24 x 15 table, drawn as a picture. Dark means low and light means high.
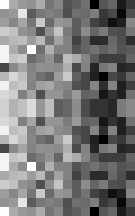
It is mirror symmetric from top to bottom. No row or column stands out. Values rise toward the left.
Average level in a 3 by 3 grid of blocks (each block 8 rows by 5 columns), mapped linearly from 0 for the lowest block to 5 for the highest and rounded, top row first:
4 3 0
5 3 0
4 3 0
